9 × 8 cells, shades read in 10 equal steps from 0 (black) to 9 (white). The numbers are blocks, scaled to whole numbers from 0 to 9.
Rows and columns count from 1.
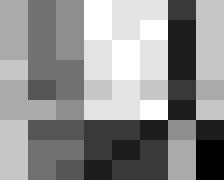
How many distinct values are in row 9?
7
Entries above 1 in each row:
8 7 7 7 8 7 6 6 6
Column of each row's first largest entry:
4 4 5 5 5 6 1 1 1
